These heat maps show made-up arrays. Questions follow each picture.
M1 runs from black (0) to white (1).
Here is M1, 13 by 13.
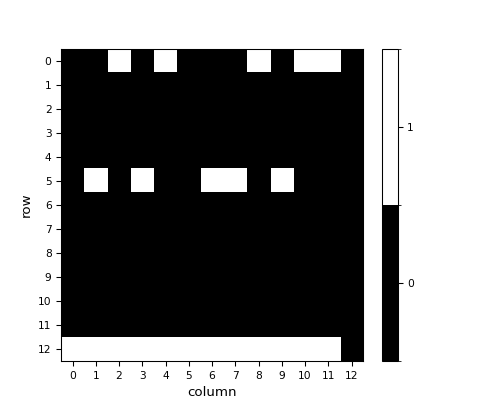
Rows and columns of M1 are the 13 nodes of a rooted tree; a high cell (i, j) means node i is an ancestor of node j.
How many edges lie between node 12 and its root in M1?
0
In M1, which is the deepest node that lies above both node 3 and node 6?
5
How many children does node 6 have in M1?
0
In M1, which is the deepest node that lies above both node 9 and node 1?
5
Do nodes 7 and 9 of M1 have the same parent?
yes
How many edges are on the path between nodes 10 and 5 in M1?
3
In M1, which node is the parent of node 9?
5
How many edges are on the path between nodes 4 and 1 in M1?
4
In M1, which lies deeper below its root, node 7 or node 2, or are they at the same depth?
the same depth
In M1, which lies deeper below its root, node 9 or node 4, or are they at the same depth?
the same depth
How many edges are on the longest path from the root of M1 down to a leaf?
2
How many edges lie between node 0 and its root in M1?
1
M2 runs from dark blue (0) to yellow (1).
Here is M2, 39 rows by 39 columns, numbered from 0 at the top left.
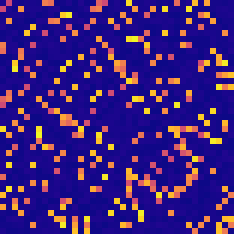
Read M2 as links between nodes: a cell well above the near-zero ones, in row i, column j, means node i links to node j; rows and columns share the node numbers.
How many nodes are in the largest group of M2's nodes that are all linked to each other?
5
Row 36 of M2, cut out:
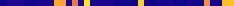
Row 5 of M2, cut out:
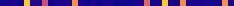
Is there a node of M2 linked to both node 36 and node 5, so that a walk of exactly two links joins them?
yes
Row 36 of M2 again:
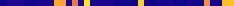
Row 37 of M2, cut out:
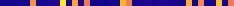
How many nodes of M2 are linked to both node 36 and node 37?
4
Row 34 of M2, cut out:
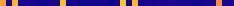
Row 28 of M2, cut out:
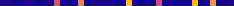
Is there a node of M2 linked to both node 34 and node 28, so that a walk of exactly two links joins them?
no
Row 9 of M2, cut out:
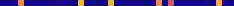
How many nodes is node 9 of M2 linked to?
6
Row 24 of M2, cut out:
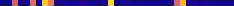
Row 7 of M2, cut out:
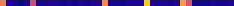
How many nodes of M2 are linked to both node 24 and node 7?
2
